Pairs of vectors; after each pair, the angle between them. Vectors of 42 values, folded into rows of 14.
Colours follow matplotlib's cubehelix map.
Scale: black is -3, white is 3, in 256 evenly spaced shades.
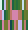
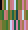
partly opposed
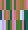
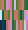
nearly opposite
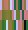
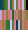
partly opposed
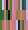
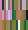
nearly opposite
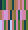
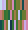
nearly opposite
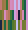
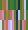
nearly opposite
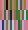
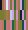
partly opposed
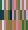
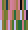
partly opposed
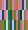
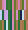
nearly parallel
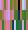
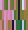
nearly parallel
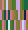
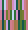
partly opposed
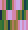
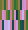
partly opposed
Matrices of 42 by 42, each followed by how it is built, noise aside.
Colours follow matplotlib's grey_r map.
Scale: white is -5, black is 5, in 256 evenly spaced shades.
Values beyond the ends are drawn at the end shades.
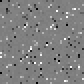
sparse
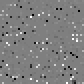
sparse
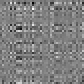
low rank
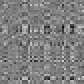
low rank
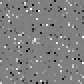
sparse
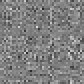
low rank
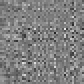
low rank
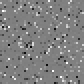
sparse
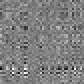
low rank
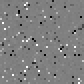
sparse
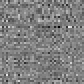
low rank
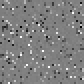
sparse
